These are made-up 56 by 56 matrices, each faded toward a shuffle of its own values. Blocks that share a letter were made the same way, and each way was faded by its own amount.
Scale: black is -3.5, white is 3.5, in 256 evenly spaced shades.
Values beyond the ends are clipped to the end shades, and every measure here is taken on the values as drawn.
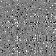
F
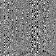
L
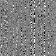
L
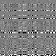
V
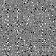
F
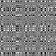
V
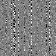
L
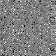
F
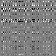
V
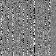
L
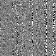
L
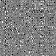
F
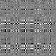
V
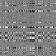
V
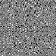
F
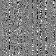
L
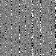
L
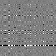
V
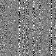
L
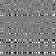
V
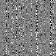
L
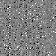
F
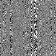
L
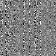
L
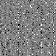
F
